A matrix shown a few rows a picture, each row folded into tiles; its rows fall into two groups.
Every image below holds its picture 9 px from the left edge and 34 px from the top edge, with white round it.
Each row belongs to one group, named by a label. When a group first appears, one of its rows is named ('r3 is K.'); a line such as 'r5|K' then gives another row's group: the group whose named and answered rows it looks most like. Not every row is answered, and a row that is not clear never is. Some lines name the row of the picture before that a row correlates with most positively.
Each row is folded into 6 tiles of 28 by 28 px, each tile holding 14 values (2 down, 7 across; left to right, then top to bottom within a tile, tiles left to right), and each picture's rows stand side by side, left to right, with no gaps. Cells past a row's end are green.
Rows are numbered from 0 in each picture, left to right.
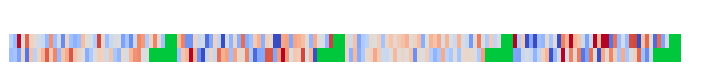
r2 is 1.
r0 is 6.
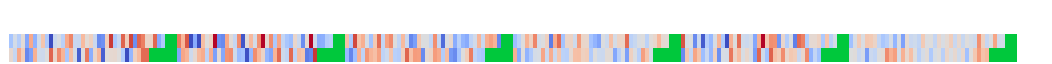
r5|6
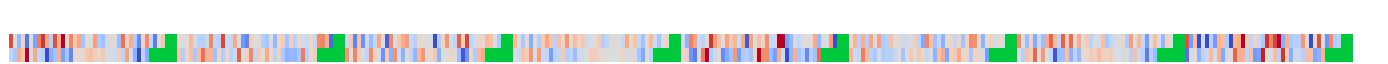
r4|1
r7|1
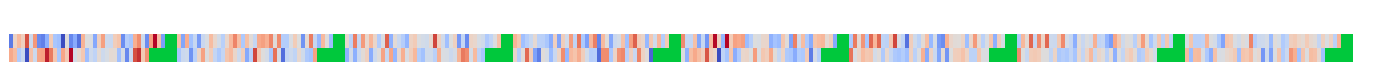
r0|6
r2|6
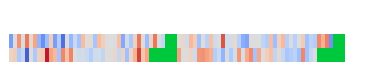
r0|6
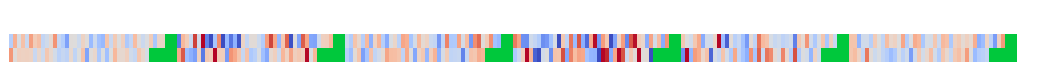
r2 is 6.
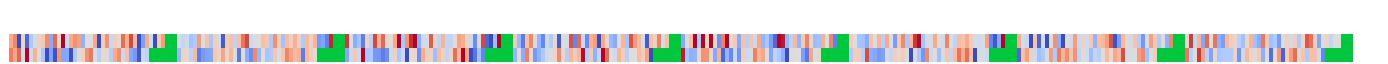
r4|1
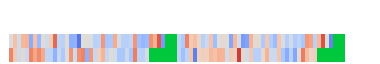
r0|6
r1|6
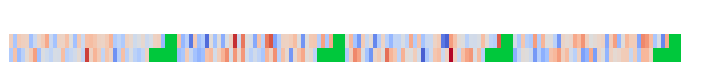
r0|1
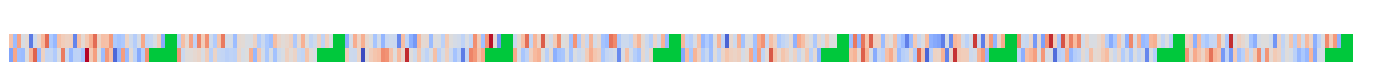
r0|1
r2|6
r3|1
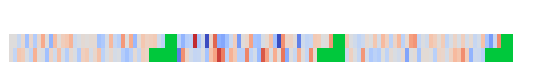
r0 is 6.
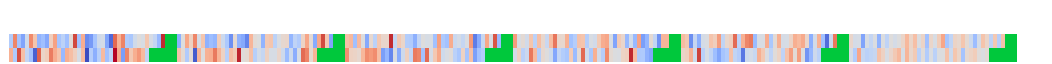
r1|6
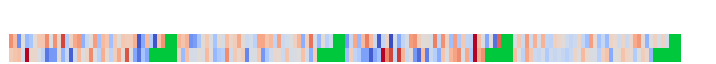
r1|1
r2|6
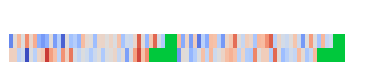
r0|6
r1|1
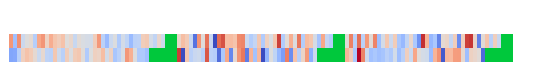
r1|1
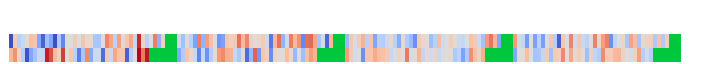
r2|6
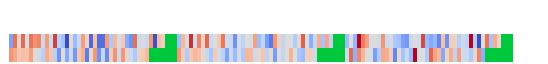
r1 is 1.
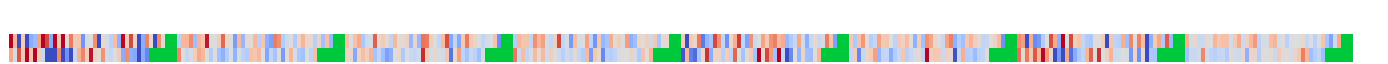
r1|1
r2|1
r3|1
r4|1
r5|1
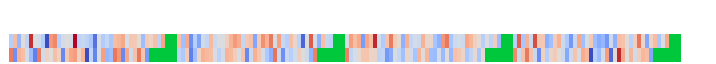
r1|1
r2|1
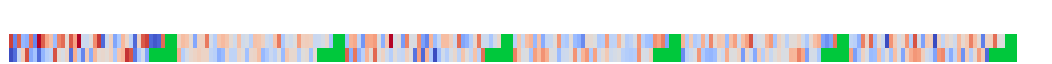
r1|1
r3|6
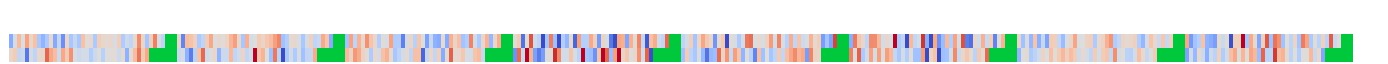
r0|6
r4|6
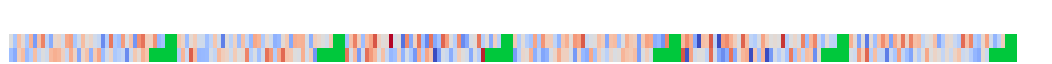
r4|1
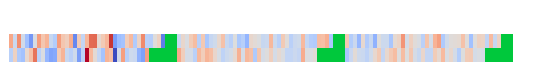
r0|1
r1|6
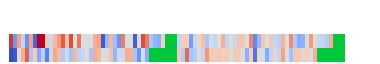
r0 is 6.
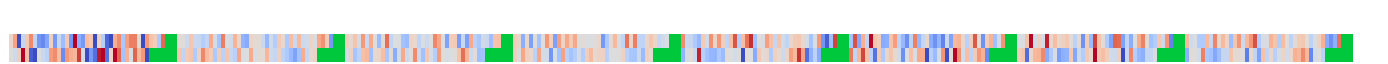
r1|6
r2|6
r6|1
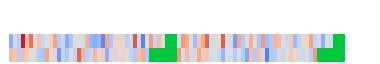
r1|1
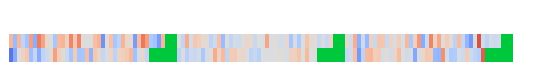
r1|6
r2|1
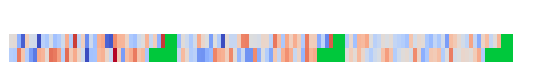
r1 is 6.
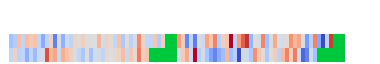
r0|6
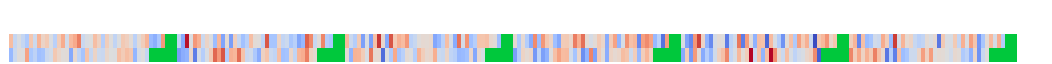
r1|6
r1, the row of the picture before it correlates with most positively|0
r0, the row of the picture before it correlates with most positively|1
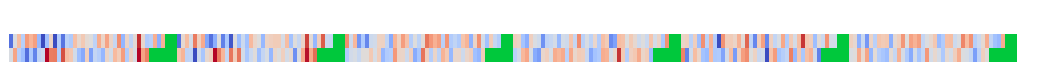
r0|6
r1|6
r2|1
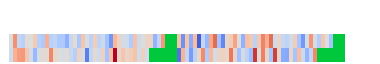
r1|1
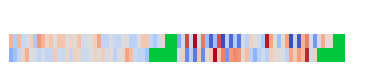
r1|6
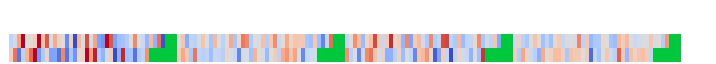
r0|1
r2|1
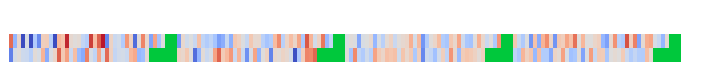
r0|1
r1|6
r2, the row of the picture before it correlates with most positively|3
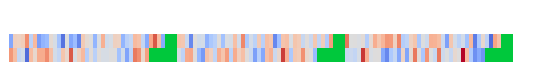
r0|6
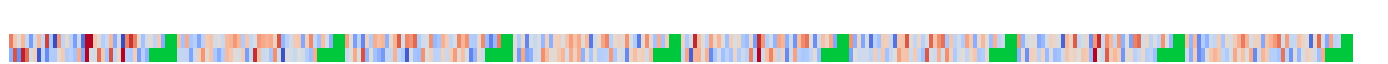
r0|1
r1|1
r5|1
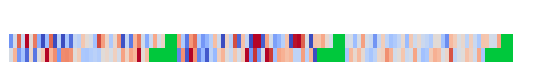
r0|6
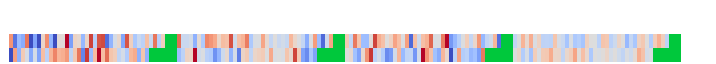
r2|1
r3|6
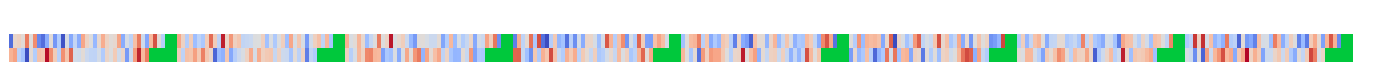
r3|6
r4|6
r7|6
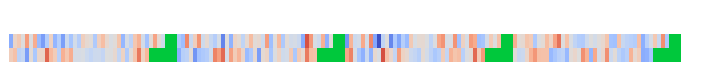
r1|6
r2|6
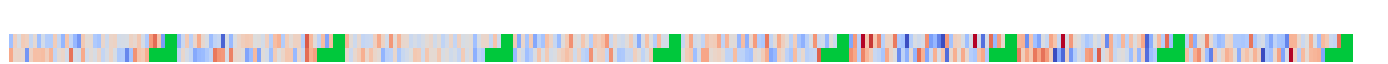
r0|6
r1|6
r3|1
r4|1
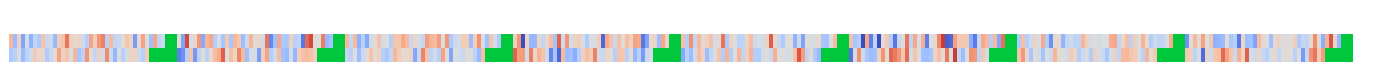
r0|1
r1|6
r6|6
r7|6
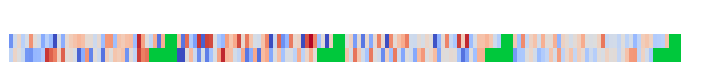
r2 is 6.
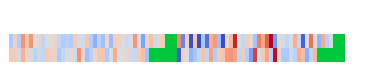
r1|1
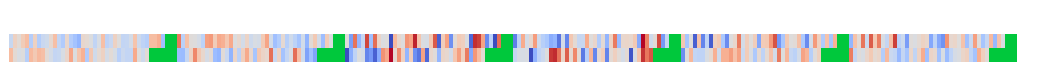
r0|6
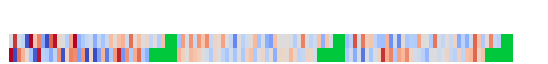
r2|6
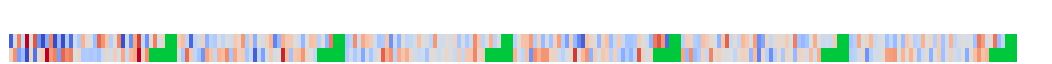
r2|6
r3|6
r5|6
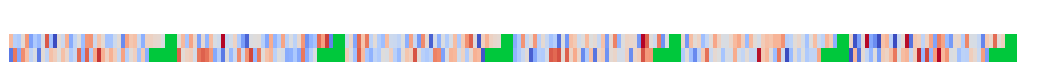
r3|6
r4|1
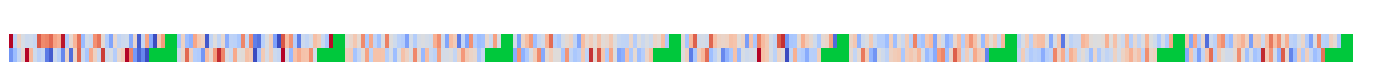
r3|1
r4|1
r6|6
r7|1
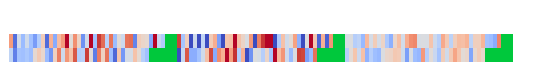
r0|1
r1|1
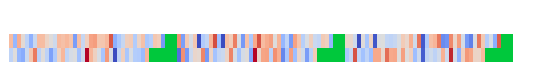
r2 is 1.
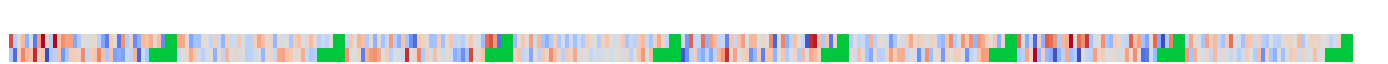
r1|1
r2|6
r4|6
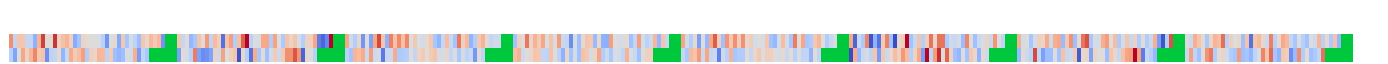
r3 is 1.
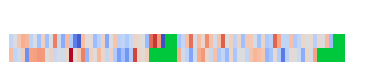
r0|6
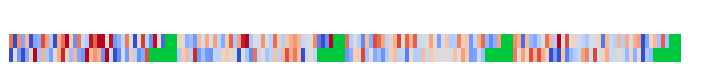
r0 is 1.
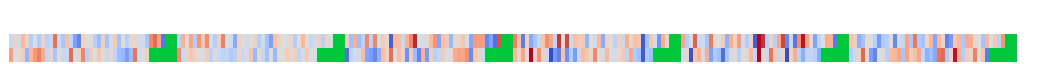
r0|6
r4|1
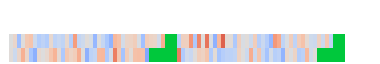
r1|1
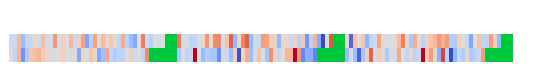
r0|1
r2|1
